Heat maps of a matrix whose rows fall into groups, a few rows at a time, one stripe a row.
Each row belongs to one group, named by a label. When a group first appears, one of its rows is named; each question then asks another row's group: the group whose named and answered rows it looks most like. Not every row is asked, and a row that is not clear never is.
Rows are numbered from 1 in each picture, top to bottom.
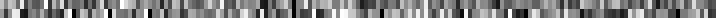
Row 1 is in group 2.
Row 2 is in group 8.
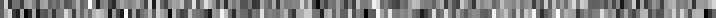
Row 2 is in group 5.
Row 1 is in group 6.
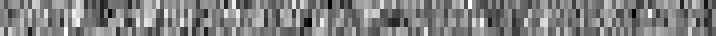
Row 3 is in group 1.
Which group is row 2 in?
1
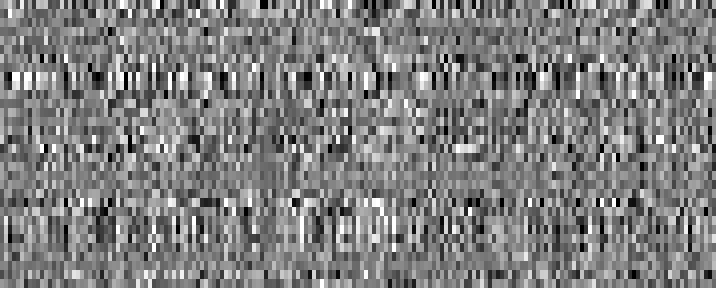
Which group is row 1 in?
2
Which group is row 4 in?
1
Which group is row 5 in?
2
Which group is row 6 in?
5
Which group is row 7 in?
8
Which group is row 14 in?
6
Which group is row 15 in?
8
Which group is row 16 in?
6
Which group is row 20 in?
6
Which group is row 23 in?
1
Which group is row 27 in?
6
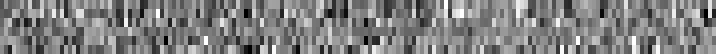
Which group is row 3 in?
5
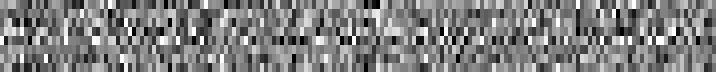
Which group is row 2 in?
1
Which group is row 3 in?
5
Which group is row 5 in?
6
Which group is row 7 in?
2
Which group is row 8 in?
5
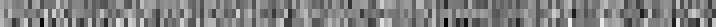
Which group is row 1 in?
8
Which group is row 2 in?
2
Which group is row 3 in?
8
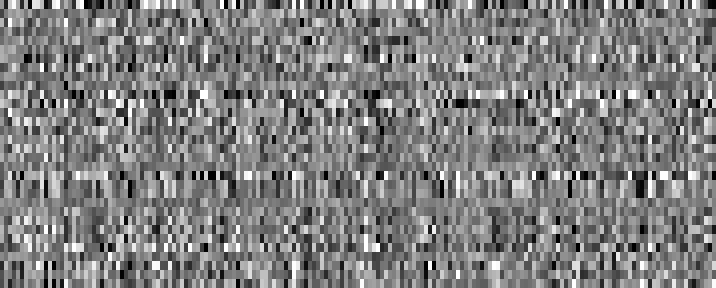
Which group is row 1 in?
8
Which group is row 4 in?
5
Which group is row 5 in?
1
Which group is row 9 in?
8
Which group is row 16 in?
2
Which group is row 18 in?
2
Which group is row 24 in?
1
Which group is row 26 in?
2
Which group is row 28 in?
1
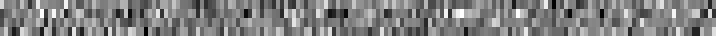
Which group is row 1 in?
6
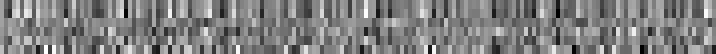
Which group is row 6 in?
2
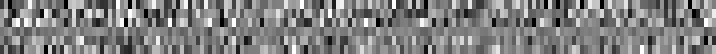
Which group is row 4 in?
5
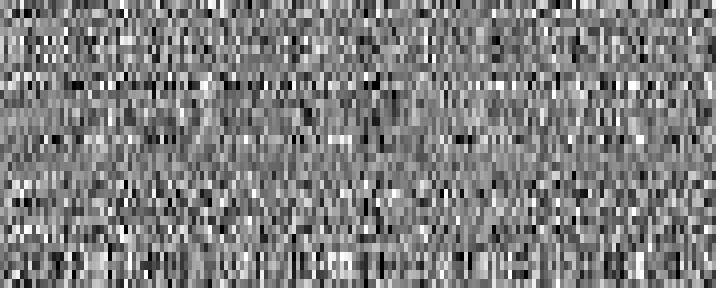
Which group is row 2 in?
5
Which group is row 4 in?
6
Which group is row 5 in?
2
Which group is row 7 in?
2
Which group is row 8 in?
5
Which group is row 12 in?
6
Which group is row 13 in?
1
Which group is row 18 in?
5
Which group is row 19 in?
6
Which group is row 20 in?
2
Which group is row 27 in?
2
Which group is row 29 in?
8
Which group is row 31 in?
8
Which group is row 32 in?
5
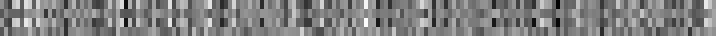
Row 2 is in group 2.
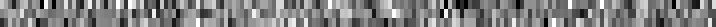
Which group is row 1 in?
8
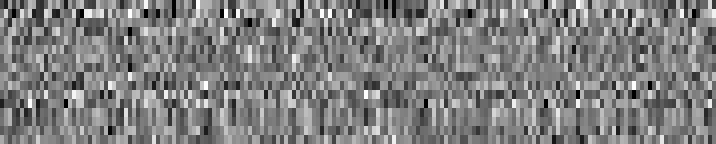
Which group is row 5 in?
5
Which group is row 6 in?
2
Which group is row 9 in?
8
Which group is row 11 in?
1
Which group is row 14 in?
5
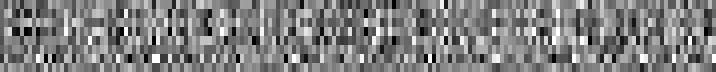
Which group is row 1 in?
6
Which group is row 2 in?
5
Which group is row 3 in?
1
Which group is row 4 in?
5
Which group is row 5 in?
6
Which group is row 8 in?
2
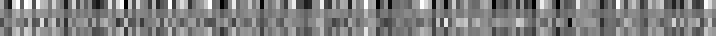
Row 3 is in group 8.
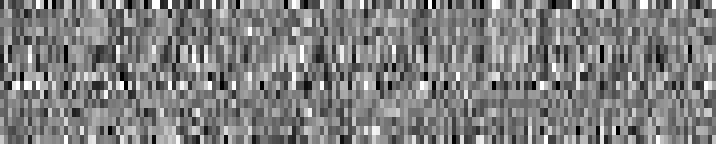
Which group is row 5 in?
5
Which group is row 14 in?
6
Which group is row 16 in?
6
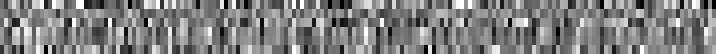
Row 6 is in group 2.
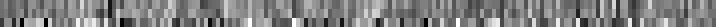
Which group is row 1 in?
1
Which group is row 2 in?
1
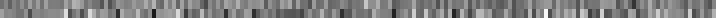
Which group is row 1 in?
1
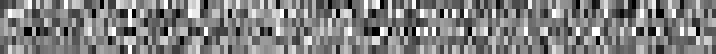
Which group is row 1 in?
1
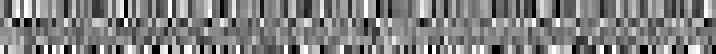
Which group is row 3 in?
5
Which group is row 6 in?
2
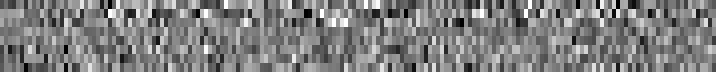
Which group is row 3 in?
8
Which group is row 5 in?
2
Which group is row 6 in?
6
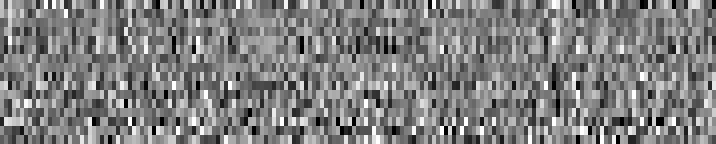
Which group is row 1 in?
2
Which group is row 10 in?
6
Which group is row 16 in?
1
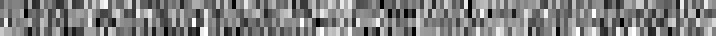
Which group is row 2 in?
1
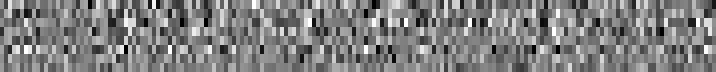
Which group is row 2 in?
5
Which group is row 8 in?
8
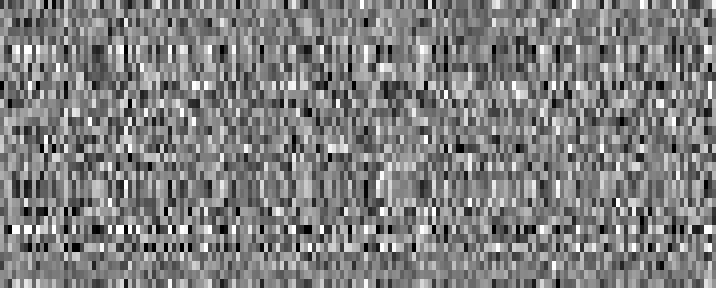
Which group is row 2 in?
8
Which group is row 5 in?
8
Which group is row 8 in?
8
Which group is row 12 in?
6
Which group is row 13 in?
1
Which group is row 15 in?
5
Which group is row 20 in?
8
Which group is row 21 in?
5
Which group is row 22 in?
5
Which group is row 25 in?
2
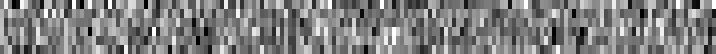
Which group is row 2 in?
2
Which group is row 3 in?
6
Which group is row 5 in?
6
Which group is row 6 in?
5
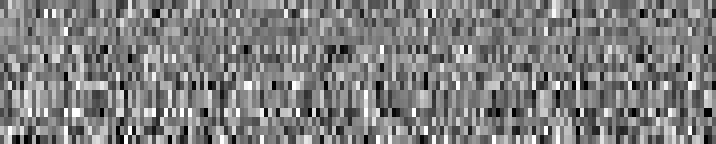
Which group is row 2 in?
2
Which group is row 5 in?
2
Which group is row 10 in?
2
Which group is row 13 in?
1
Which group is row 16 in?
5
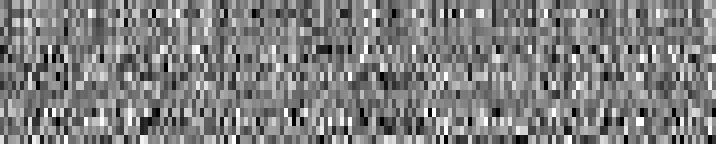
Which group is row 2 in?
6
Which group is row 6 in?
1
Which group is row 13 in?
2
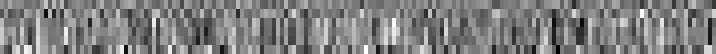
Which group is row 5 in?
6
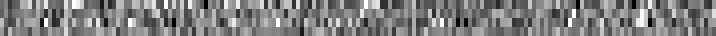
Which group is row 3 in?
8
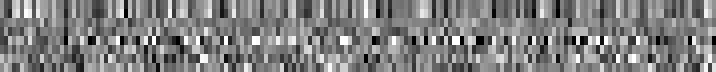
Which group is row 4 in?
6
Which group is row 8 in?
8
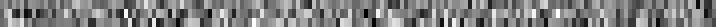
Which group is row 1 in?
1
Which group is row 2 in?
5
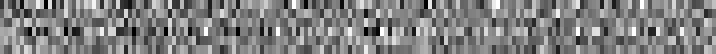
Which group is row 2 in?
5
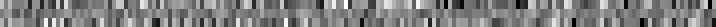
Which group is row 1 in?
8
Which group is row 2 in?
5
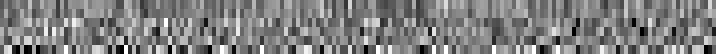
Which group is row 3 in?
1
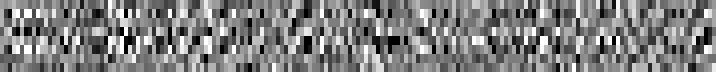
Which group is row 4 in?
5
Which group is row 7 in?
1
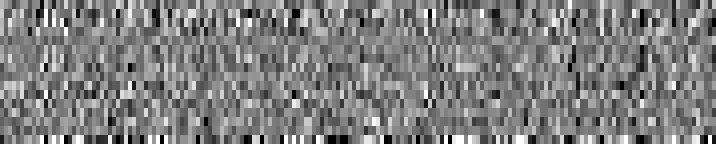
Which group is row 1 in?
8
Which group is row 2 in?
2
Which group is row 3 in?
2
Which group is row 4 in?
6
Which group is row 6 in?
2
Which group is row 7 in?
2
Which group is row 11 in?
2
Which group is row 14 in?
1
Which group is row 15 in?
5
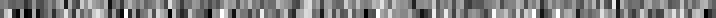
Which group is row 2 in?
5
